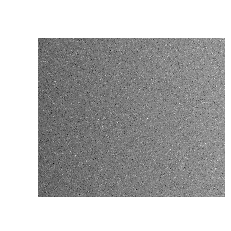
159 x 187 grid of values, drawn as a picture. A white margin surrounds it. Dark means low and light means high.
On average the colour sits 50% of the way up the scale. No regular stripes run through it. Fine speckle covers the field. Values rise toward the right.
